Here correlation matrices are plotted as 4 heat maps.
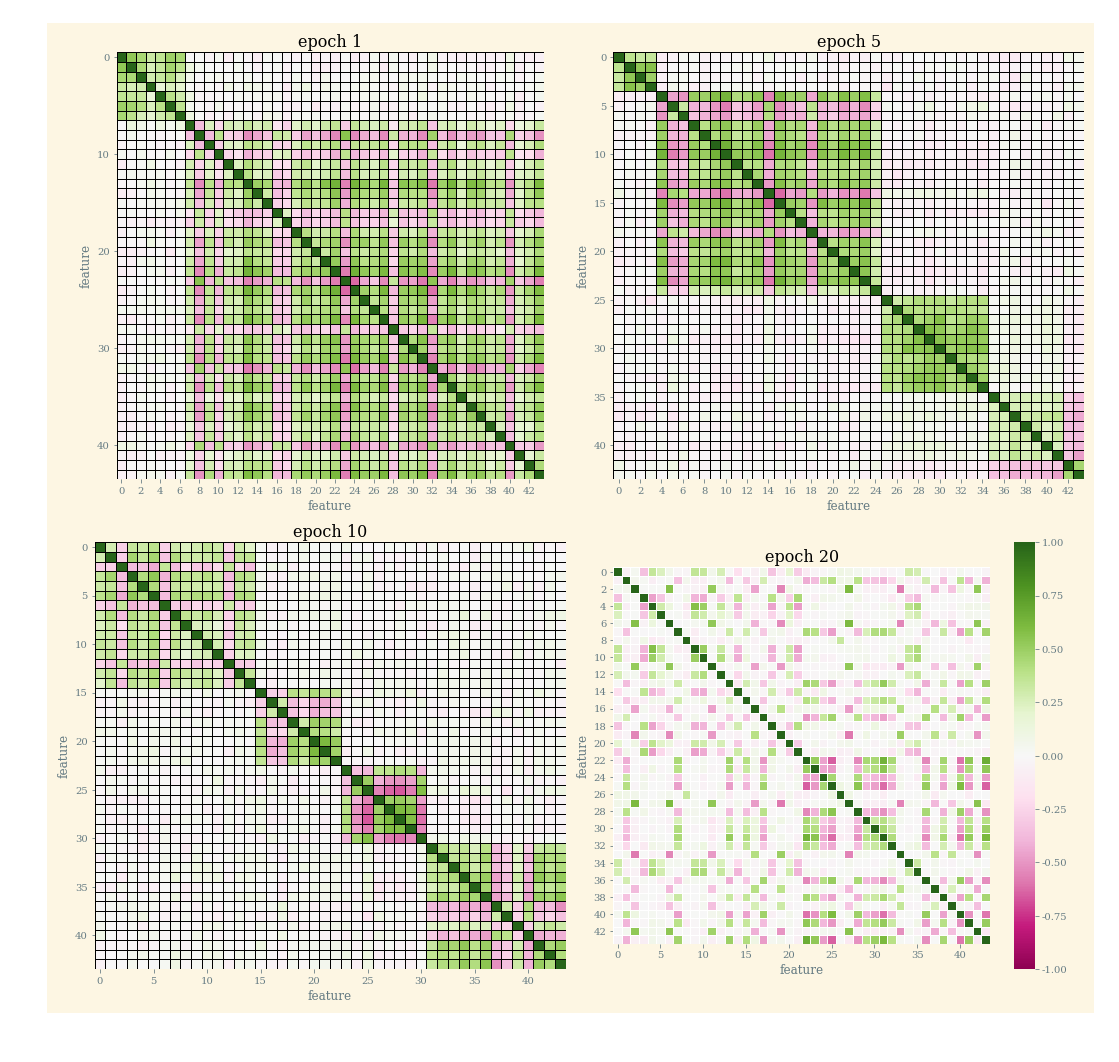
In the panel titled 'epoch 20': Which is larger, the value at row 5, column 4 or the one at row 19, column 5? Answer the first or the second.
the first
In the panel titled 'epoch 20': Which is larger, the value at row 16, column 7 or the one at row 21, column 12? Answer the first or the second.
the first
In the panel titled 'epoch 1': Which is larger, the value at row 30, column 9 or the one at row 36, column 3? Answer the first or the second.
the first
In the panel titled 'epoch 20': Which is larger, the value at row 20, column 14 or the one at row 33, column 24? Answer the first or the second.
the second
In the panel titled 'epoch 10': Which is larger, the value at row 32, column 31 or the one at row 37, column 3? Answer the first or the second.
the first
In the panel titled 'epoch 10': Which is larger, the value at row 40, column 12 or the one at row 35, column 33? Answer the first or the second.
the second
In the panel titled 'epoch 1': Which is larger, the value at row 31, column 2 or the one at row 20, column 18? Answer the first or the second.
the second
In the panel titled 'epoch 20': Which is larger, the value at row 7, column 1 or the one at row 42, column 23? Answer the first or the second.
the second
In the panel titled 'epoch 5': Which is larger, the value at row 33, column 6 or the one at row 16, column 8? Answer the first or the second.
the second
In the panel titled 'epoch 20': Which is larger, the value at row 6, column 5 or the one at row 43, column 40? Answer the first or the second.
the first
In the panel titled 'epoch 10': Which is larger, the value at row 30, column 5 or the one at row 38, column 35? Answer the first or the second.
the first
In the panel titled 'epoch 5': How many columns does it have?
44
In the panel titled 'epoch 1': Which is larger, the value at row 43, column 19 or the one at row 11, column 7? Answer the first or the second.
the first
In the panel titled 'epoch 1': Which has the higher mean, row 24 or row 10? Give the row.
24
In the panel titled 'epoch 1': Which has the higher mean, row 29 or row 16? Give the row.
29
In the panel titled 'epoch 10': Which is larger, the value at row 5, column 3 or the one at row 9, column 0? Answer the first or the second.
the first
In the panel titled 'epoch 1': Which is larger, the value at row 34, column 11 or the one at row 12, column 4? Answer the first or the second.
the first
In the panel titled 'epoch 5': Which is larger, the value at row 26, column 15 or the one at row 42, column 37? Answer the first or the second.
the first
